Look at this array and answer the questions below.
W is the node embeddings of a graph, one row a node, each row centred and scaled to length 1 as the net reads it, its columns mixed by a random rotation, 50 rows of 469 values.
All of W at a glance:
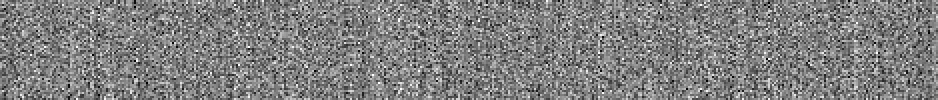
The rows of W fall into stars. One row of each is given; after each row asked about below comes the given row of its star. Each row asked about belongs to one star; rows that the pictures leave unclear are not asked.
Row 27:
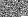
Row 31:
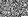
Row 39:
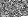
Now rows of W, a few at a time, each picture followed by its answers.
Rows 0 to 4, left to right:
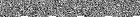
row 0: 27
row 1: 27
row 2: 39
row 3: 27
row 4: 31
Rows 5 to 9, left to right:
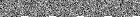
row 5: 39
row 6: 31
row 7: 27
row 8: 39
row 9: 27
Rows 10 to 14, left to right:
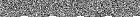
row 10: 27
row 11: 31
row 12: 31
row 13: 39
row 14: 27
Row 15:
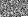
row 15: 31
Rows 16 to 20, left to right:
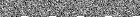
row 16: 31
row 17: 31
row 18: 27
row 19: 27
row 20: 39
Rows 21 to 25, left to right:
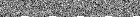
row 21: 27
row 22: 31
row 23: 31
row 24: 27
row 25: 39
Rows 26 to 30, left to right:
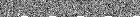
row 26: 31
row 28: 31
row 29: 39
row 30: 27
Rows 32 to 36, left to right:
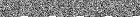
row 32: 27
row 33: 27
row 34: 39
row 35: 39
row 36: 39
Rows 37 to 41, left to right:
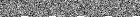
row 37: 31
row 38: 27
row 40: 31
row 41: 39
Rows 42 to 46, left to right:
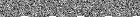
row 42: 31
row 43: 31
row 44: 39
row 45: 27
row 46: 31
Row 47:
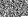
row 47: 31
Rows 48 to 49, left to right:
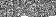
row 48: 31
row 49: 31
